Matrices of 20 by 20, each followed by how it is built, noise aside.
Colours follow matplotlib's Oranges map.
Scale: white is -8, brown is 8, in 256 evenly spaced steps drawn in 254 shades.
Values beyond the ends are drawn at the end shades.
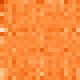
low rank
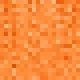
low rank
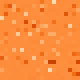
sparse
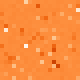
sparse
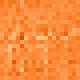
low rank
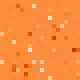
sparse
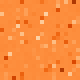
sparse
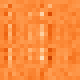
low rank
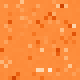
sparse
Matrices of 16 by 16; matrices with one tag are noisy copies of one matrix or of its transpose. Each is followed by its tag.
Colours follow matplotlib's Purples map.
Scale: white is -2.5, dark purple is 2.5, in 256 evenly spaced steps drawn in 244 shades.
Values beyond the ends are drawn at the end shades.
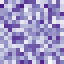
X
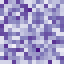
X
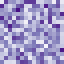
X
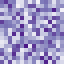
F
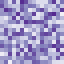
F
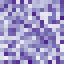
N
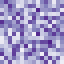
F
